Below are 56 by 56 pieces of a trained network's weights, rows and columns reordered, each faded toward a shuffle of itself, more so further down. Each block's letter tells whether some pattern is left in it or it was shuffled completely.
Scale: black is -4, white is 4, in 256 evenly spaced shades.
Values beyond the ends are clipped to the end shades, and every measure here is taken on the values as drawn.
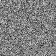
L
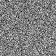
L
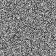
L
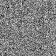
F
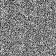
F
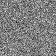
L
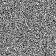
L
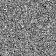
F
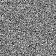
L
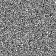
L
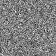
L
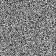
L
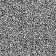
F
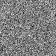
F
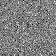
F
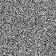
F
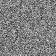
L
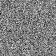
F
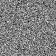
L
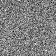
L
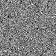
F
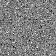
L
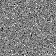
F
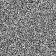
F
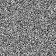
F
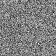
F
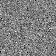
F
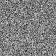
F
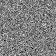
L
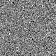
L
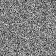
L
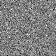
L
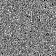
F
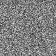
L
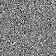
F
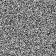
L
